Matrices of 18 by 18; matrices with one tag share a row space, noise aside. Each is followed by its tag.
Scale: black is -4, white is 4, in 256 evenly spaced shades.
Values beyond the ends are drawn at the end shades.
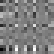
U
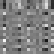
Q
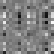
Q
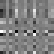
U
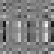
Q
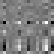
Q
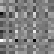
U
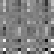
Q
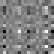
Q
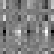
Q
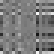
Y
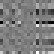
Y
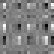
Q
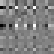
U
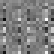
Q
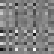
U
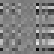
Y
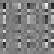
Q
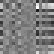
Y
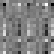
Q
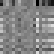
Y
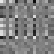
U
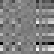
Y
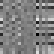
Y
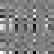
U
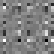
Q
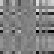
Y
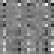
Q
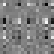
Q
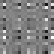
Q
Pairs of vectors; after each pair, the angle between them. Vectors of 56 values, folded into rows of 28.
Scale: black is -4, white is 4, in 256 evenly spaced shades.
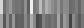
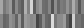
partly aligned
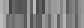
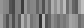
partly aligned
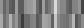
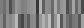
partly aligned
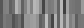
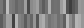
orthogonal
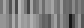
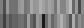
orthogonal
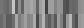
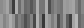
nearly opposite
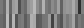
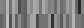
nearly parallel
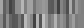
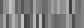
nearly opposite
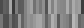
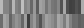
partly opposed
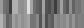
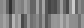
partly aligned
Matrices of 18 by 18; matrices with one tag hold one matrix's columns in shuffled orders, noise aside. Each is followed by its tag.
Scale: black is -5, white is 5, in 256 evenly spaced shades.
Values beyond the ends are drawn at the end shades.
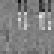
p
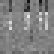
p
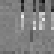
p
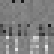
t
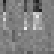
p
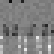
t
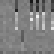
p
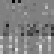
t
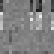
p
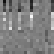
p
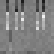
p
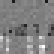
t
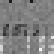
t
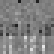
t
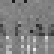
t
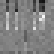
p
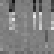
p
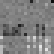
t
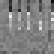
p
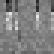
p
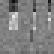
p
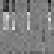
p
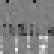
t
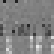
t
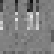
p
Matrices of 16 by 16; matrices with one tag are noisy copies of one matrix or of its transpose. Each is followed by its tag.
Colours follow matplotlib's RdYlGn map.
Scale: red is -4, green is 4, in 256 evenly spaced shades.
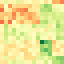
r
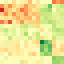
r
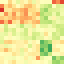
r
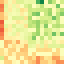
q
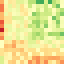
q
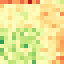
q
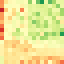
q
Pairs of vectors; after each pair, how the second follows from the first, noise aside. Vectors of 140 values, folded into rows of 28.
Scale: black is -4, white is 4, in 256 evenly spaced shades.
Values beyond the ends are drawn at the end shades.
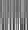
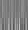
shrunk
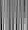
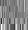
sign-scrambled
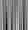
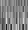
sign-scrambled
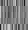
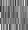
sign-scrambled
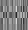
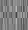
shrunk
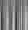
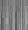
shrunk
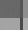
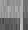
negated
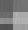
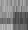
negated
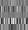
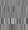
shrunk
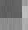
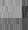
negated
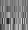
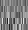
sign-scrambled
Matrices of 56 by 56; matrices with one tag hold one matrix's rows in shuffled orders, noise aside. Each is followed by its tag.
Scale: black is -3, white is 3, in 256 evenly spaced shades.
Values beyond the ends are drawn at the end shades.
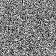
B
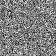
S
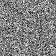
B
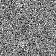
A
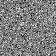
A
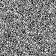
B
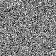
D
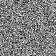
A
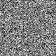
S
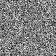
S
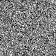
A
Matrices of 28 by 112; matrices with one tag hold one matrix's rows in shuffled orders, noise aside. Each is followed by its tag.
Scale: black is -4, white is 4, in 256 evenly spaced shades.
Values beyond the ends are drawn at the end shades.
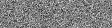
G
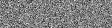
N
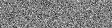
G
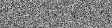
N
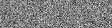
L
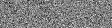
G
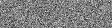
G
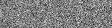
L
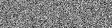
L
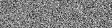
L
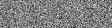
L
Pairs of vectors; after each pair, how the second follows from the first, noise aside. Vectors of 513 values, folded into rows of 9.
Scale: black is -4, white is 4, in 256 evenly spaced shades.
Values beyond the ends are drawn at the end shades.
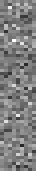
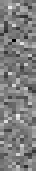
sign-scrambled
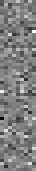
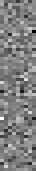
negated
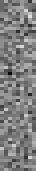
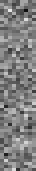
shuffled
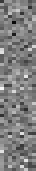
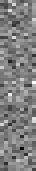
reversed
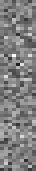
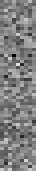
negated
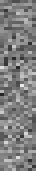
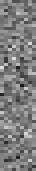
sign-scrambled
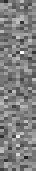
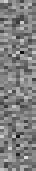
negated
